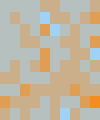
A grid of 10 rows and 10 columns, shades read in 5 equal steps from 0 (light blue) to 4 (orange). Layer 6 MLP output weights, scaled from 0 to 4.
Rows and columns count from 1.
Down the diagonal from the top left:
1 2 2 2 3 1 2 3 3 1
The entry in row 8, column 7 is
2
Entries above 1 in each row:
3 5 3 5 3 6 6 8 7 4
